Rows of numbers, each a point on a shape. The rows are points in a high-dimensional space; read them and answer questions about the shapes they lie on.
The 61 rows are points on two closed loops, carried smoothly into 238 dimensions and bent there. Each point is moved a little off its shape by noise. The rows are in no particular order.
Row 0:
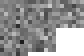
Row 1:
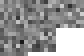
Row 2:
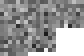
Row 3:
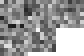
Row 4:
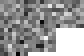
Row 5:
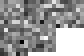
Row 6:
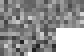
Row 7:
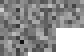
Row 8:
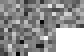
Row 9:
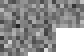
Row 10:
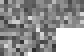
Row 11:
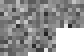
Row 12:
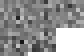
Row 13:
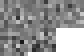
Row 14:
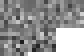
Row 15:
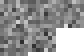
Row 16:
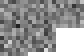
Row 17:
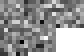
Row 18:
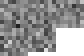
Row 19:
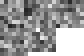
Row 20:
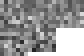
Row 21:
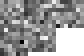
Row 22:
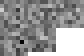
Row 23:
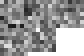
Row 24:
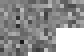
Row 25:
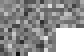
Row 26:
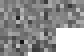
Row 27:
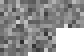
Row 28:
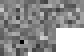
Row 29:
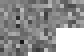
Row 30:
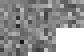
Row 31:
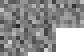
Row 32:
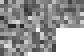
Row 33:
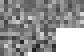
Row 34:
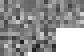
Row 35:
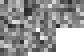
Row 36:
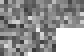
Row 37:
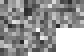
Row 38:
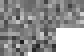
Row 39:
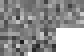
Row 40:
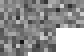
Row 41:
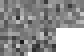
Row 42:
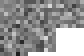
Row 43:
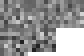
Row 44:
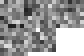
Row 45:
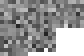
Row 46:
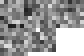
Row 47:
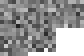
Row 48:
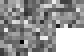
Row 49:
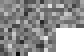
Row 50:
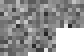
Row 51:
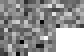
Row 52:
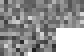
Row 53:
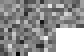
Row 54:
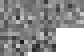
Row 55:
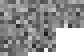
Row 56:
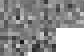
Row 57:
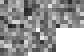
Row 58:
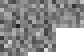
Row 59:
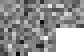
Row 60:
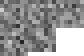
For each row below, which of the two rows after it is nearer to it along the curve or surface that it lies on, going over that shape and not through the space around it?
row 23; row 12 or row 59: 12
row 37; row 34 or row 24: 34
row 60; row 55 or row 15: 55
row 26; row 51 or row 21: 51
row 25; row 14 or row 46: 14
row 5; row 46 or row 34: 46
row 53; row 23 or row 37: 37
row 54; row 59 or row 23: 23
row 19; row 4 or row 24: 4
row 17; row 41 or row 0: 0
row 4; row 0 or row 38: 0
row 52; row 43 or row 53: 43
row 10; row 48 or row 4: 48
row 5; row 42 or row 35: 35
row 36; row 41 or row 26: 41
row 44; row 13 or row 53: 13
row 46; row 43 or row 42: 43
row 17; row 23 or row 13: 23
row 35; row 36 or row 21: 21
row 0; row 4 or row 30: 30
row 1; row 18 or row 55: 55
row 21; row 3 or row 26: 3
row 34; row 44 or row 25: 44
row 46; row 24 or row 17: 17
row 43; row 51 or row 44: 44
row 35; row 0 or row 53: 53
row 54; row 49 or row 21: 49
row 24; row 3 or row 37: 3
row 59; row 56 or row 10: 56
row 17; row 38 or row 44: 44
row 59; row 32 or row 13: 13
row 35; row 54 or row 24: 54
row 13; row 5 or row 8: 8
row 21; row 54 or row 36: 36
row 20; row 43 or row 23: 43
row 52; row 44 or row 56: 56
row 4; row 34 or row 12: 12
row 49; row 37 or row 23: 37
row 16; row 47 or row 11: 47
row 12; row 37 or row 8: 8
